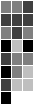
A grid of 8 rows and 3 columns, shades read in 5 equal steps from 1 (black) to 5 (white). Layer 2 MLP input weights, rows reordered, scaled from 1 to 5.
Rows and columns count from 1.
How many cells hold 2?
7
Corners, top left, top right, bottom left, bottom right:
3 2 1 5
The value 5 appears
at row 8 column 2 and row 8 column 3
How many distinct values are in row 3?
2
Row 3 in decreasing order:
3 3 2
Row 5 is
2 3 3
